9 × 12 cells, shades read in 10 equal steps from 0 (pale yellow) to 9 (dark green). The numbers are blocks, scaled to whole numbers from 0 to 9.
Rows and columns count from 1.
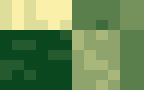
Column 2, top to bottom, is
0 0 0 9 8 9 8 9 9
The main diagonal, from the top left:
1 0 1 9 9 8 4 4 3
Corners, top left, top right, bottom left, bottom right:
1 5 9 6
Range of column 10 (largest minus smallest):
3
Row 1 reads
1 0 1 0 0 0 6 6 6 6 5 5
